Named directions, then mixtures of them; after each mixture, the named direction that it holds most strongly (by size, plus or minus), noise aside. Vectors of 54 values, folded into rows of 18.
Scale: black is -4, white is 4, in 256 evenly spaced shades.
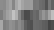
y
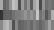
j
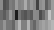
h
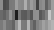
h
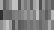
j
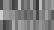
j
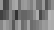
h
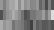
y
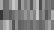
j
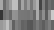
j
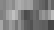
y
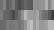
y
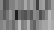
h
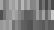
y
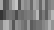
j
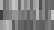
j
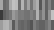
j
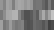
y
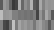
j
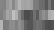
y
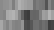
y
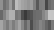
y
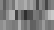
h
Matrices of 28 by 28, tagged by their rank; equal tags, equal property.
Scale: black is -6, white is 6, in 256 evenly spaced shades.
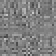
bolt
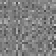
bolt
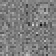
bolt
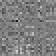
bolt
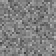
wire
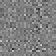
bolt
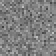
wire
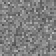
wire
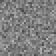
wire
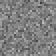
wire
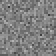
wire
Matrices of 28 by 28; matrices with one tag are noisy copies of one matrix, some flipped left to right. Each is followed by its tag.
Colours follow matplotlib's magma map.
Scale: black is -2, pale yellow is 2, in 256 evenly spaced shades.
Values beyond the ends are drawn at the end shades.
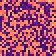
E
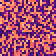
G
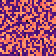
G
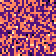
G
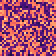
E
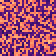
G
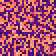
G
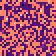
E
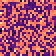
E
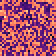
E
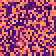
E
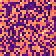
E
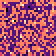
E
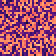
G
